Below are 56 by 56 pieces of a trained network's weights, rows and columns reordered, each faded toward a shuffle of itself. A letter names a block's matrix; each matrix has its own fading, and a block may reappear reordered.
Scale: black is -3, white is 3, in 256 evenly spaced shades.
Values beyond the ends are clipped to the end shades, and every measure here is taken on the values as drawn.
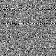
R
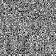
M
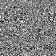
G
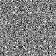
M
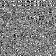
R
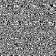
G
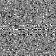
R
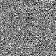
M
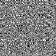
G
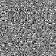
G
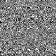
G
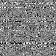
R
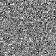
M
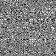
R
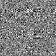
M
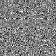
G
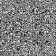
M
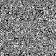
M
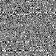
R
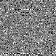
R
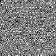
M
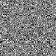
G
